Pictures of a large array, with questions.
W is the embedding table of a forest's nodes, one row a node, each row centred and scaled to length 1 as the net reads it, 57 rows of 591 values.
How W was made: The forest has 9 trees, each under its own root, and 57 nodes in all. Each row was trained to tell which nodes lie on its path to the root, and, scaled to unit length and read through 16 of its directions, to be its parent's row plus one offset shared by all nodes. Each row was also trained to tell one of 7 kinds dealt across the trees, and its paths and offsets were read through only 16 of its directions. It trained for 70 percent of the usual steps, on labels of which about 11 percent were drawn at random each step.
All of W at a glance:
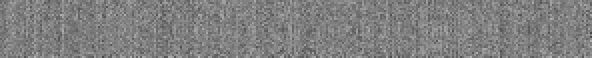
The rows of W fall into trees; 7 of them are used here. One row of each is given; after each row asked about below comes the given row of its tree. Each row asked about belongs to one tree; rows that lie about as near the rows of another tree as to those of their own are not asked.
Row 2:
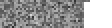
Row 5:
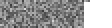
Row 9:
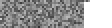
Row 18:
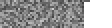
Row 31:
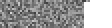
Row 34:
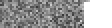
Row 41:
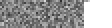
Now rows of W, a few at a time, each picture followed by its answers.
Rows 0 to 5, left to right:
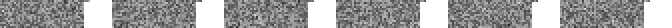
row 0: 34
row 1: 5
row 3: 5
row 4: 31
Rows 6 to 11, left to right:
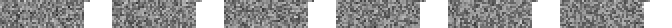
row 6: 5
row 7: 41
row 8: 5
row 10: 2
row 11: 34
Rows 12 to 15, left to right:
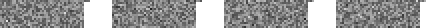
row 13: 5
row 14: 2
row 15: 2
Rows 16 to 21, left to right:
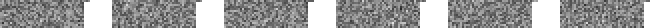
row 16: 18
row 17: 2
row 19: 5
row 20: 34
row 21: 2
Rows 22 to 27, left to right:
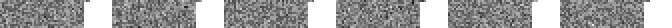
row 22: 9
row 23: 34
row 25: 2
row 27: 5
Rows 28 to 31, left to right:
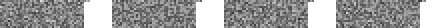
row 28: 34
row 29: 31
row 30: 31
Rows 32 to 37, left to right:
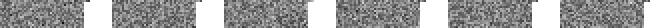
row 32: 5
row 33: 31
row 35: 5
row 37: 31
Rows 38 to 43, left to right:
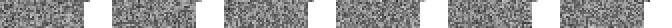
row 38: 2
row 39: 34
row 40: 18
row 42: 34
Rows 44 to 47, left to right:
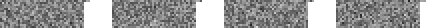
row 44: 31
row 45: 41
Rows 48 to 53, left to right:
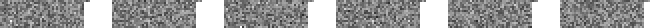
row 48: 18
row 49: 31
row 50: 34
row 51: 31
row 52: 31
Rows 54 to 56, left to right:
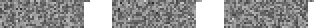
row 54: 2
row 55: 34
